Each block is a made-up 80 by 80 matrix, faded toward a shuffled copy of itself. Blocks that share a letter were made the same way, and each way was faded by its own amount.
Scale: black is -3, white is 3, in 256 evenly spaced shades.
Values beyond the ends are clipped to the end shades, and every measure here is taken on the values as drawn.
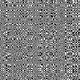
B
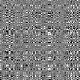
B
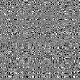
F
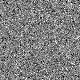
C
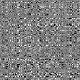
F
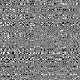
F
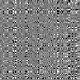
B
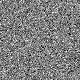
C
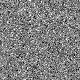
C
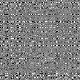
F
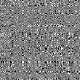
F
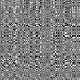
B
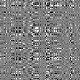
B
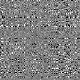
F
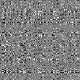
F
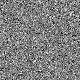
C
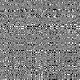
F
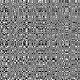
B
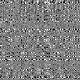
F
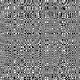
B
